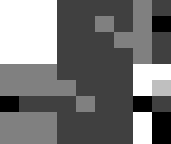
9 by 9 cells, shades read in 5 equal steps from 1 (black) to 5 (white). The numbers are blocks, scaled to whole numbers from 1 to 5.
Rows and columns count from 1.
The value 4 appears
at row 6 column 9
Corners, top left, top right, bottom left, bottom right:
5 2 3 1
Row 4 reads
5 5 5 2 2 2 2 3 2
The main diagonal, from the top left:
5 5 5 2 2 2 2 5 1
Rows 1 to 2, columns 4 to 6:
2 2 2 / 2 2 3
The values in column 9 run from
1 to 5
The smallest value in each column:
1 2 2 2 2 2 2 1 1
